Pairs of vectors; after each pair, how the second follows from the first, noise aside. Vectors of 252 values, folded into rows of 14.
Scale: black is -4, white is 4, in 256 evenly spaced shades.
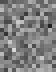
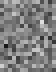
reversed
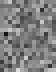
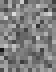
wrapped around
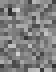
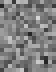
reversed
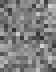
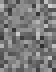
sign-scrambled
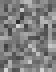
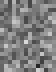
wrapped around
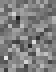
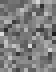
wrapped around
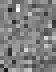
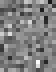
reversed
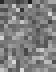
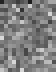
copied
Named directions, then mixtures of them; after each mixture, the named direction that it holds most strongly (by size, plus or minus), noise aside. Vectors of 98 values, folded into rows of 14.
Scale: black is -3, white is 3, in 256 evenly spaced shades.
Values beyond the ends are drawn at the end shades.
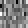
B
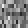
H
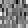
B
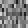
H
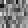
B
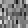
H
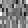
B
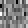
B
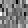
B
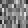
H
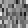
H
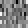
B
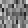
H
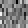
B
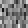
H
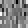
B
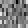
B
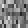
H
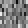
B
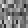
H
